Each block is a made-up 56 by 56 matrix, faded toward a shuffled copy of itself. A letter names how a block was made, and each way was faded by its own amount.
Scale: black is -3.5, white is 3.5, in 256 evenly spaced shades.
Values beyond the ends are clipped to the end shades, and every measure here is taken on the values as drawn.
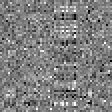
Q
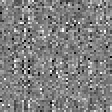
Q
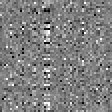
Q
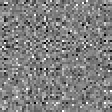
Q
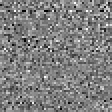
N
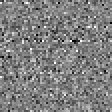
N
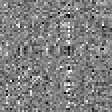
Q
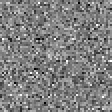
N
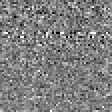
N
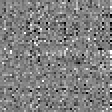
Q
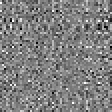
Q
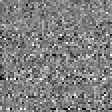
N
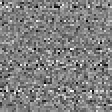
N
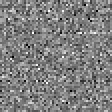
N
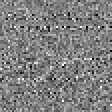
N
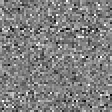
N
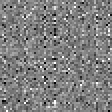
Q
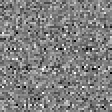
N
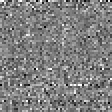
N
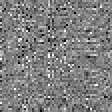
Q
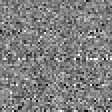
N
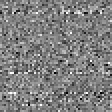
N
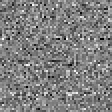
N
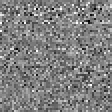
N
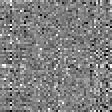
Q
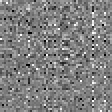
Q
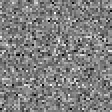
N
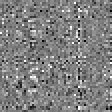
Q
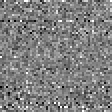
N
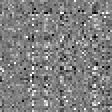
Q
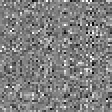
Q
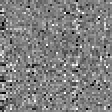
Q
